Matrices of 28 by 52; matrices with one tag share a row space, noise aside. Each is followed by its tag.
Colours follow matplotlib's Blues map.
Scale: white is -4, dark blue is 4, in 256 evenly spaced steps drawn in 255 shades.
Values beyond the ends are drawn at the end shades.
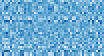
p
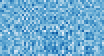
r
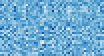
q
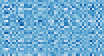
p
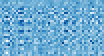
p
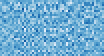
r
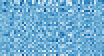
r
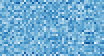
r
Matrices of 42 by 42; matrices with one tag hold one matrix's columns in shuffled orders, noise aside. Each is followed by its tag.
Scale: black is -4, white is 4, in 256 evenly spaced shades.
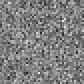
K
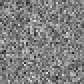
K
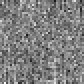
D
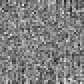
D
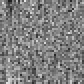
D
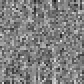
D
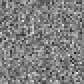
K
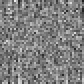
D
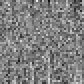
D
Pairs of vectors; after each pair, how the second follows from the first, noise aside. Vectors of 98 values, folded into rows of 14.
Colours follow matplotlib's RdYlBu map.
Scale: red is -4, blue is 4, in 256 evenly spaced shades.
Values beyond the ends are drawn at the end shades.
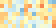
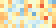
copied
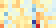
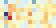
wrapped around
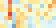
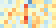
wrapped around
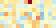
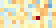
wrapped around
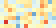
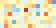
wrapped around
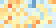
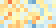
wrapped around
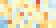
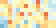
copied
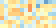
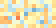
wrapped around
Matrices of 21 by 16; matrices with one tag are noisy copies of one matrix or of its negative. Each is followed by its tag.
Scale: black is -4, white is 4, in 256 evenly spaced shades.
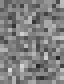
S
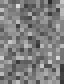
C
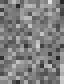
C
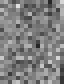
C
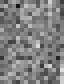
C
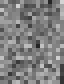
C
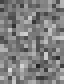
S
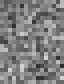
S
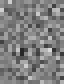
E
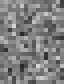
S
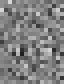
E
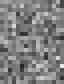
S
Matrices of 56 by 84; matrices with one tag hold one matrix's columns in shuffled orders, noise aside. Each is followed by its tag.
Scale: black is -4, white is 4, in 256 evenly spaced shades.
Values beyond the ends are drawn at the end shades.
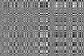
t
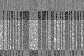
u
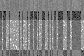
u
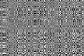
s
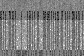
u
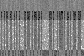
u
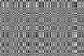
t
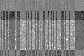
u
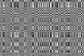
t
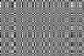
t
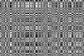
t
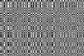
t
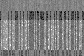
u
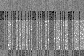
u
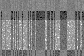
u
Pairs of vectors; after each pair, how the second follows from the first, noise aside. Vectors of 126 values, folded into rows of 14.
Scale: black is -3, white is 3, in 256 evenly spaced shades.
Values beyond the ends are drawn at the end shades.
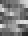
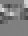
partly zeroed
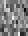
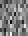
shuffled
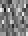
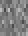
shrunk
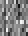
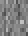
shrunk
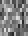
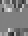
partly zeroed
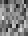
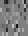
partly zeroed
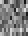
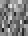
shuffled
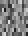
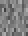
shrunk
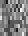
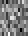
shuffled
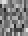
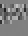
partly zeroed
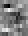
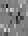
partly zeroed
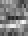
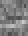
shrunk
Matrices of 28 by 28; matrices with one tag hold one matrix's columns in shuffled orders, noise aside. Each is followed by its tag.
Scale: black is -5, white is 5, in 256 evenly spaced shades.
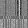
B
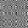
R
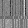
B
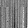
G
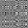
R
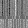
B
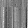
G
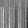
G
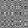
R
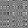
R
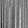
G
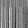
G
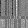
B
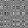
R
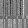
B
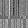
B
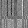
B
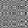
R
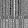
B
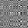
R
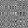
R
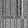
B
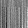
G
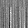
G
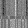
B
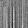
G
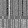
B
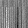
G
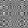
R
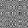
R
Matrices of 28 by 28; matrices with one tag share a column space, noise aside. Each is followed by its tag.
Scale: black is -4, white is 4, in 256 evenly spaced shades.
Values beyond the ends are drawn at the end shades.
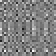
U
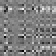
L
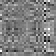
U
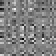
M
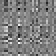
M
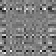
L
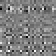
L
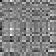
U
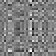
U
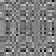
U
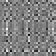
U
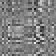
M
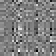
U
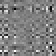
L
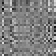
M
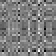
U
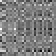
U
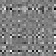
L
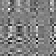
M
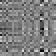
U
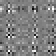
L
